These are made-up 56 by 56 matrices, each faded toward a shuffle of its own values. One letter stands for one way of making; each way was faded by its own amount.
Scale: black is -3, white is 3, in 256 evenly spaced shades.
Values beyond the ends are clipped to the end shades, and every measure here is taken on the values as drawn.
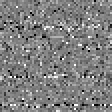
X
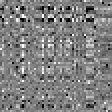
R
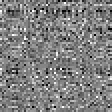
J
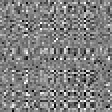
R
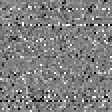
X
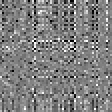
R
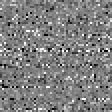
X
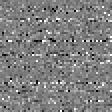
X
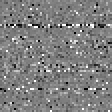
X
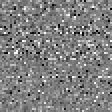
X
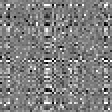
R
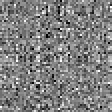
J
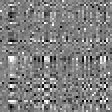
R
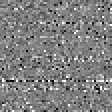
X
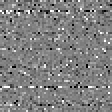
X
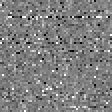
X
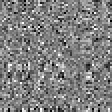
J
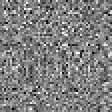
J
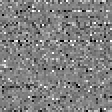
X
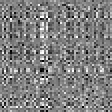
R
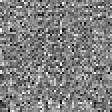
J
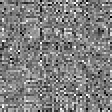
J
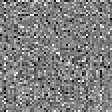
J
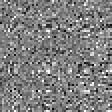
J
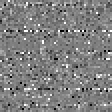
X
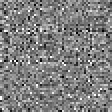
J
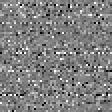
X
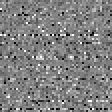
X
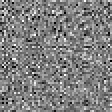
J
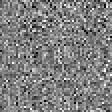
J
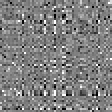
R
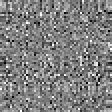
J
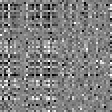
R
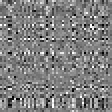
R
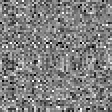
J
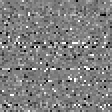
X
